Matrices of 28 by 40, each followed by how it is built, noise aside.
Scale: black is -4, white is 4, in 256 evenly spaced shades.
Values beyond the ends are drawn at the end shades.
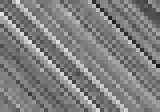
Toeplitz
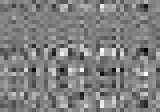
low rank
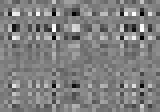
low rank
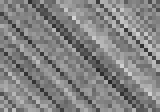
Toeplitz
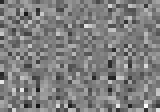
low rank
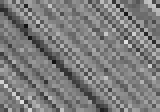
Toeplitz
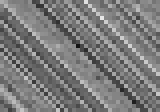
Toeplitz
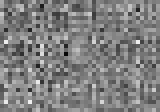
low rank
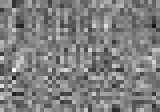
low rank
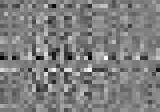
low rank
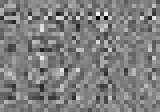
low rank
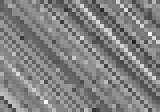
Toeplitz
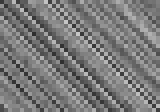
Toeplitz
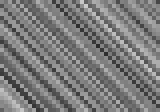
Toeplitz
